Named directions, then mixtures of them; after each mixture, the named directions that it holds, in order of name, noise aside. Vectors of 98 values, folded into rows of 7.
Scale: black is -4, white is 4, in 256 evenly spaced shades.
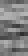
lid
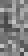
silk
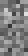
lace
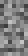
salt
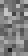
lace, salt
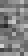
salt, silk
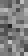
lace, silk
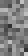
lace, silk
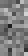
lace, silk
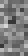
salt, silk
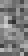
salt, silk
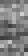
lid, silk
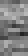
lid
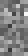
lace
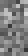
lace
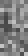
silk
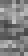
lid, silk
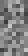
lace, salt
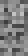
lace, lid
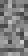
salt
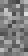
lace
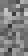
lace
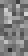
lace, salt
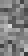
lace, silk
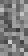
salt, silk
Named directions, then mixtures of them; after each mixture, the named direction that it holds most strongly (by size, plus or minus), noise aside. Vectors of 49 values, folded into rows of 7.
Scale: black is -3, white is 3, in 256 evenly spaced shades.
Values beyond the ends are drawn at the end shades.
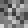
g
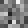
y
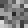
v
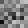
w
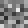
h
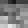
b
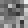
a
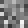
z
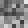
a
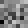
w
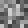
a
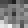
b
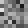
g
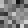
v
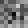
w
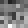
b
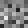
h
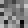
z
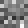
z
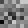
w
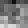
b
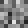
y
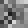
w
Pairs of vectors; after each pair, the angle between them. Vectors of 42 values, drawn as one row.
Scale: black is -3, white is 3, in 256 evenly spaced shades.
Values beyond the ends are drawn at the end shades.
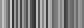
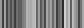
partly opposed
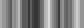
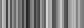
partly aligned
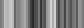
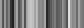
partly opposed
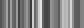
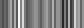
partly opposed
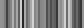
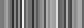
nearly opposite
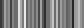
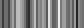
orthogonal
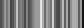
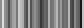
partly opposed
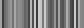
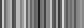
partly opposed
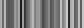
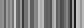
orthogonal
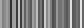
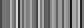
nearly opposite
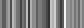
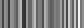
orthogonal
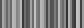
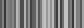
orthogonal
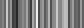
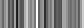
partly aligned
